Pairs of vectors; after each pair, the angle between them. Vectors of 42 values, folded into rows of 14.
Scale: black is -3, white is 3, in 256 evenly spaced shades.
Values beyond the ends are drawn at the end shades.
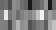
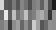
partly aligned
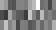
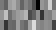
nearly opposite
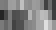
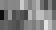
nearly parallel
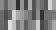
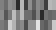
nearly parallel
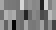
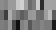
partly aligned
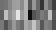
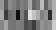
nearly opposite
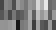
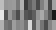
orthogonal
